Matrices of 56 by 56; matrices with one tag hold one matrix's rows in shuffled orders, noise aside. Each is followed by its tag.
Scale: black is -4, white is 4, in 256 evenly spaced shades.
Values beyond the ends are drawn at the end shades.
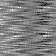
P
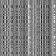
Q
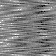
P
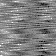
P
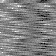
P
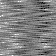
P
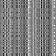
Q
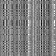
Q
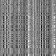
Q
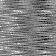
P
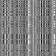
Q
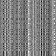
Q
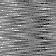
P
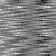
P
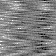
P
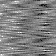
P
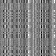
Q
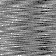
P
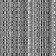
Q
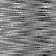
P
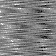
P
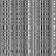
Q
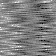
P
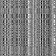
Q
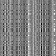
Q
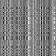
Q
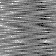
P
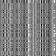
Q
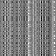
Q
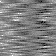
P
